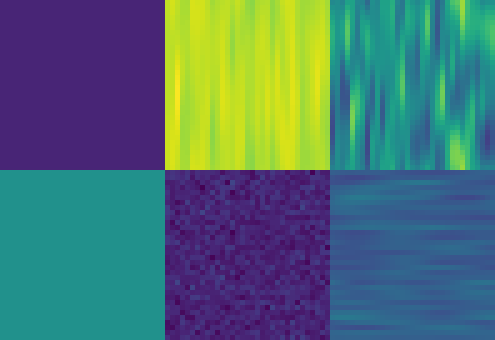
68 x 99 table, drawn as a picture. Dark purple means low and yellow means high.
It is made of 2 by 3 panels. Panel 1,1: very low, flat. Panel 1,2: very high, streaked downward, faint in contrast. Panel 1,3: middling, streaked downward, strong in contrast. Panel 2,1: middling, flat. Panel 2,2: very low, fine-grained, faint in contrast. Panel 2,3: low, streaked across, faint in contrast.
